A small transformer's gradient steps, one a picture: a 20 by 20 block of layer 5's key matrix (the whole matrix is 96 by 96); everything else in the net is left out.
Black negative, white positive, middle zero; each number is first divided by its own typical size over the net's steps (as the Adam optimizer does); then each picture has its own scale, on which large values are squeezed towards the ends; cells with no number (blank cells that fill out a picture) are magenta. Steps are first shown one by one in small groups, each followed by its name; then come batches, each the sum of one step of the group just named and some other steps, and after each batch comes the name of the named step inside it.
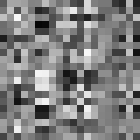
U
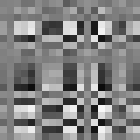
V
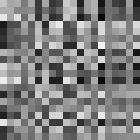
U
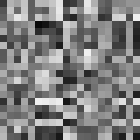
U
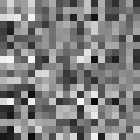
U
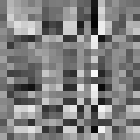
V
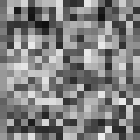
U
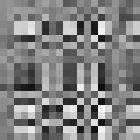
V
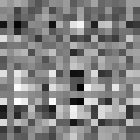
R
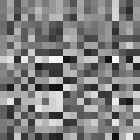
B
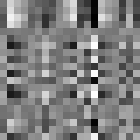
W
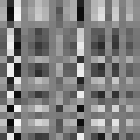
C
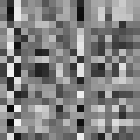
C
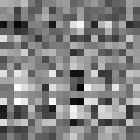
R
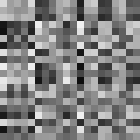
B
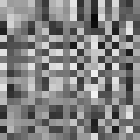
W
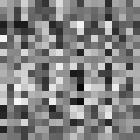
R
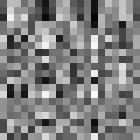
W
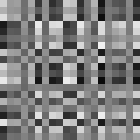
B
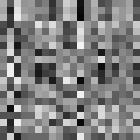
C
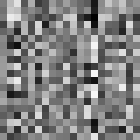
W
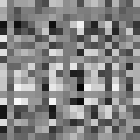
R
